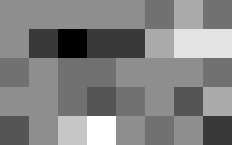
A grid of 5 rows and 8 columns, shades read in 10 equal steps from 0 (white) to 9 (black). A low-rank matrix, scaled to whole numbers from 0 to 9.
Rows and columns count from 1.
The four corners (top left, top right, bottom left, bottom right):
4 5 6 7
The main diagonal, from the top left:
4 7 5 6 4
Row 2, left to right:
4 7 9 7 7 3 1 1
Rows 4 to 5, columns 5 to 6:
5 4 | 4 5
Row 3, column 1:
5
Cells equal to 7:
4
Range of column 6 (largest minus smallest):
2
